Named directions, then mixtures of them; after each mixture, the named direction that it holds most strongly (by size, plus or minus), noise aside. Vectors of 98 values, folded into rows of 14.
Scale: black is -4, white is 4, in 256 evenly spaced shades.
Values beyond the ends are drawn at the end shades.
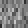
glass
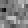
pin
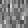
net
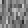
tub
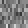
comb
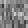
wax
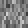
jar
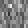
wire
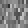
net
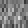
glass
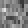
pin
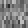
jar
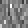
net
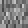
jar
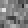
pin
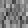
jar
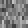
jar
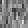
tub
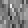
wire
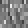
net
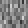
net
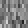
tub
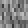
wax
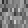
glass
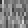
tub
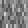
comb
